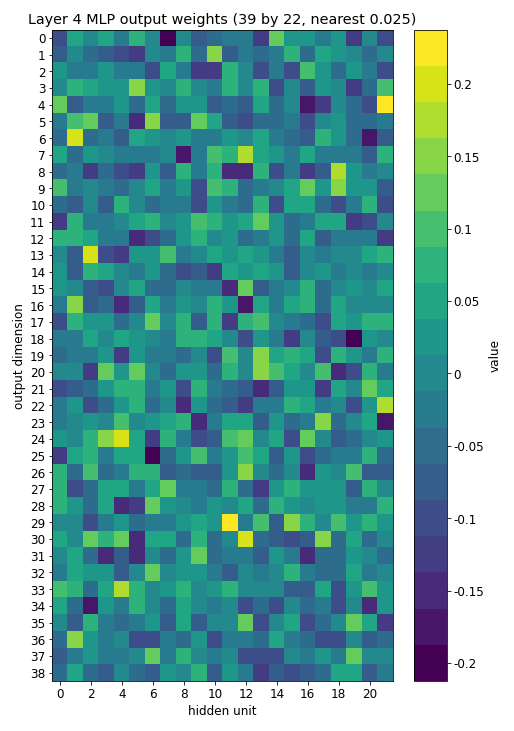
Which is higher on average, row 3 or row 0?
row 3
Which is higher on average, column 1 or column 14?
column 1
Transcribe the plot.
Title: Layer 4 MLP output weights (39 by 22, nearest 0.025)
x-axis: hidden unit, ticks 0 2 4 6 8 10 12 14 16 18 20
y-axis: output dimension, ticks 0 1 2 3 4 5 6 7 8 9 10 11 12 13 14 15 16 17 18 19 20 21 22 23 24 25 26 27 28 29 30 31 32 33 34 35 36 37 38 (0 at the top)
Colour bar: value, ticks -0.2 -0.15 -0.1 -0.05 0 0.05 0.1 0.15 0.2
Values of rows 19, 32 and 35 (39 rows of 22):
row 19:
-0.05 -0.025 -0.025 0.025 -0.125 0.025 -0.025 -0.025 -0.05 0 -0.1 0.1 0 0.15 0.05 0.075 0.05 -0.1 0.075 0.025 -0.025 0.075
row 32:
-0.025 0.05 0.025 0.025 -0.075 0 0.125 0 0.025 0.025 -0.025 -0.075 0 -0.025 0 0.075 -0.025 -0.05 -0.05 0.05 -0.025 0
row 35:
0 -0.075 0.075 -0.025 -0.05 -0.025 0.025 -0.075 0.05 -0.075 0 0 0.125 -0.1 0 0.05 -0.1 -0.05 0 0.125 0.05 -0.125
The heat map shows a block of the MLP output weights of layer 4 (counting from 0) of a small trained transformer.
